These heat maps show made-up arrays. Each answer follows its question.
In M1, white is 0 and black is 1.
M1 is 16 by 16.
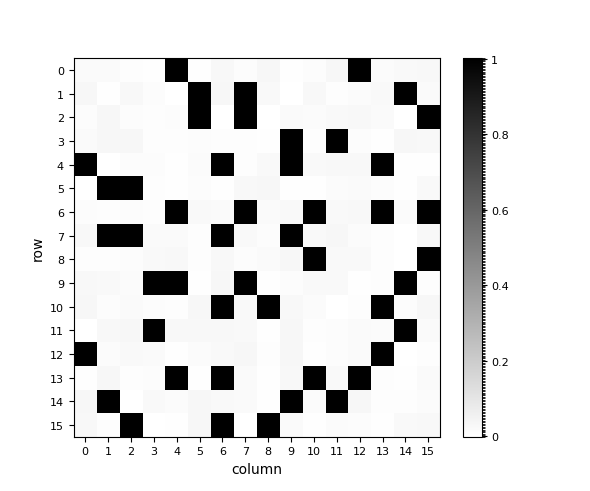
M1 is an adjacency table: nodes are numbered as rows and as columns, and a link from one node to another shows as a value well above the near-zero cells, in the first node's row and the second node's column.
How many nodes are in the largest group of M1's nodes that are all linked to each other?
3
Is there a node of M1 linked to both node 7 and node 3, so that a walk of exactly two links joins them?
yes
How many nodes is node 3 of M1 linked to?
2
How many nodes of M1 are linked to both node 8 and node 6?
2
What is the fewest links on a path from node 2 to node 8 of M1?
2
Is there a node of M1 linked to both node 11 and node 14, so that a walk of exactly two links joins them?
no
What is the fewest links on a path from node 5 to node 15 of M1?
2
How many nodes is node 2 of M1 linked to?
3
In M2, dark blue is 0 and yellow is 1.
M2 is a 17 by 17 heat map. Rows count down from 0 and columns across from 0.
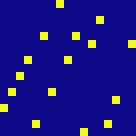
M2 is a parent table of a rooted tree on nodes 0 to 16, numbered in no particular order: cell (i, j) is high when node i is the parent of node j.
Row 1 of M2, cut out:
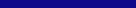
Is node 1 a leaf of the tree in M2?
yes
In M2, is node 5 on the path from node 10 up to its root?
yes
